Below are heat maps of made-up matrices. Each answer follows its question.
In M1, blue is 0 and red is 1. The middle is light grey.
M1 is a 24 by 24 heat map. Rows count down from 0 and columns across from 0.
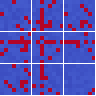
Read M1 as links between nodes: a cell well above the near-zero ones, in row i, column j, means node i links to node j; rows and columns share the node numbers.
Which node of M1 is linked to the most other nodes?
node 10
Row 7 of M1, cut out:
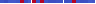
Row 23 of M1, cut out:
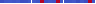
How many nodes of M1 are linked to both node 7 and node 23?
1
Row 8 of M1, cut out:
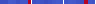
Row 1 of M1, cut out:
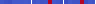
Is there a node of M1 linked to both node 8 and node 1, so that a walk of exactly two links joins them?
no
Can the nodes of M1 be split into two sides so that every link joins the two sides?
no
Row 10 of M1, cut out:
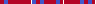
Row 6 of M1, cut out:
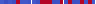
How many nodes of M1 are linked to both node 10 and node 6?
5
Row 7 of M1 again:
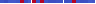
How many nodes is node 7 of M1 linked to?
4
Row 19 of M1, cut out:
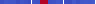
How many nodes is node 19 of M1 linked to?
2
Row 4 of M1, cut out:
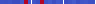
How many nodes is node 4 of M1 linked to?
2
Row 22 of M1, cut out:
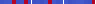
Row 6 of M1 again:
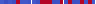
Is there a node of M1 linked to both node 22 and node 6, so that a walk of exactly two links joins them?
yes
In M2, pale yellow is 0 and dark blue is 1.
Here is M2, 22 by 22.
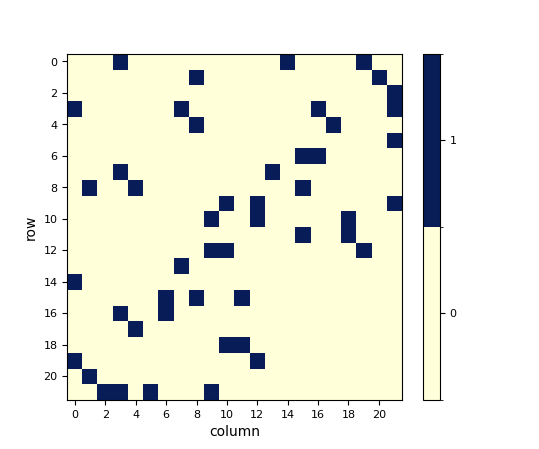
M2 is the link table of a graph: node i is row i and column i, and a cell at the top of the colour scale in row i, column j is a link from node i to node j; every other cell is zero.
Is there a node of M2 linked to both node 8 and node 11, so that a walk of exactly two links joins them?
yes
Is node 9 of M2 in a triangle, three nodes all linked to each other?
yes
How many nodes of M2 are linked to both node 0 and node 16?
1
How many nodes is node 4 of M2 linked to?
2
